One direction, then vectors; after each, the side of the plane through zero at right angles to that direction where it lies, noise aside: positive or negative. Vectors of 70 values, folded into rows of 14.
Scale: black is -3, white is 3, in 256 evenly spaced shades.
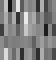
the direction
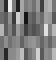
negative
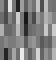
negative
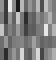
negative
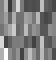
positive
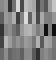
positive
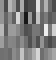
negative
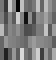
negative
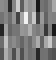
positive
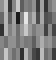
positive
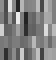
negative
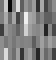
positive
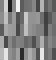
positive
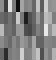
negative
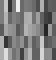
positive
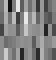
positive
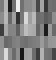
positive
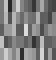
positive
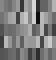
positive
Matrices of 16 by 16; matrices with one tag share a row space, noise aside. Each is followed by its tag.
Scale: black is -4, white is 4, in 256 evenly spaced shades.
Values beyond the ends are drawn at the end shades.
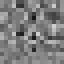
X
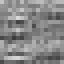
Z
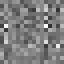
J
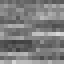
Z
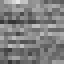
Z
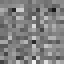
X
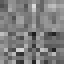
X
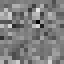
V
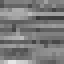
Z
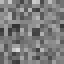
V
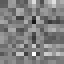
X
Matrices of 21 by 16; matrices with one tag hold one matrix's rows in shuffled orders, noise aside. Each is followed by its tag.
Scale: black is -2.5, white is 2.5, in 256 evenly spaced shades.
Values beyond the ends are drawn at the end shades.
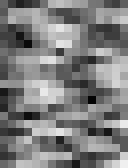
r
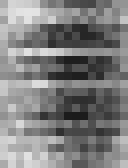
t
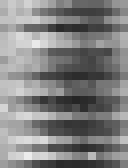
t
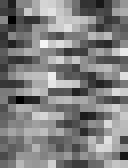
r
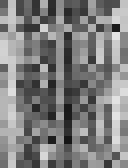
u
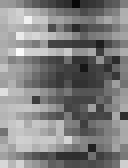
t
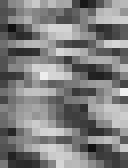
r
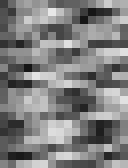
r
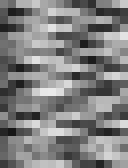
r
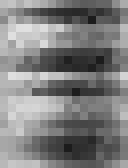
t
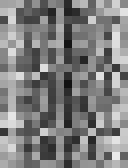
u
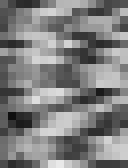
r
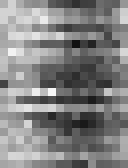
t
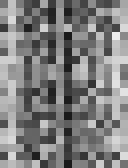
u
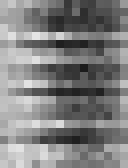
t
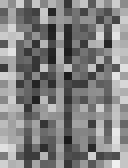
u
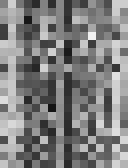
u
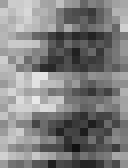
t
